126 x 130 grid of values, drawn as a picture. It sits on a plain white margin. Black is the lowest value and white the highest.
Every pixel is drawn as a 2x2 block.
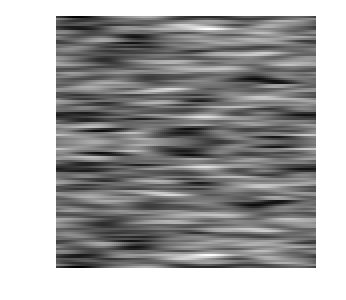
Mirror symmetry: top to bottom. Histogram: bell-shaped. Grain: streaks across.
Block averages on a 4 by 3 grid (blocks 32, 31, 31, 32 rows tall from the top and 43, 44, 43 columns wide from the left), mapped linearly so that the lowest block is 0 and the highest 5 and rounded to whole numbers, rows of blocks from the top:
055 / 333 / 333 / 055
